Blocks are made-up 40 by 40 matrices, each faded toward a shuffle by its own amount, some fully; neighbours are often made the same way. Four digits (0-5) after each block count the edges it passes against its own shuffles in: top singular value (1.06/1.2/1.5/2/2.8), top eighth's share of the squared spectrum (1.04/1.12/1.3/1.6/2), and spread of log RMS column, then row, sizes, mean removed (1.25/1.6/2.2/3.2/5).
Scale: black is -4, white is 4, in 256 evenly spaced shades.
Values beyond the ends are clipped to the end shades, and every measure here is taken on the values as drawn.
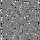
3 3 1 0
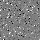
1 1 0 0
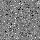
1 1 0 0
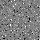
1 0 0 0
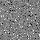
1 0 0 0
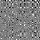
4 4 2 2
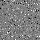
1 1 0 0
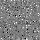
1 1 0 0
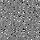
3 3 1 1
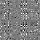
3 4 2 2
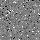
0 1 0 0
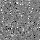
2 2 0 0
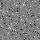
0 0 0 0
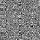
3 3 2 1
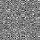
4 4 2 2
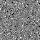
0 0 0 0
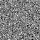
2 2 0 1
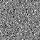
2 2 0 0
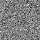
2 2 1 0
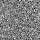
1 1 0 0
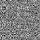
3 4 2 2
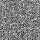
2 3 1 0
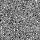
1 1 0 0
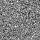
0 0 0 0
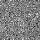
2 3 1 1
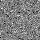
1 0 0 0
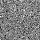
1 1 0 0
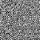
3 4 2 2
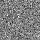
0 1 0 0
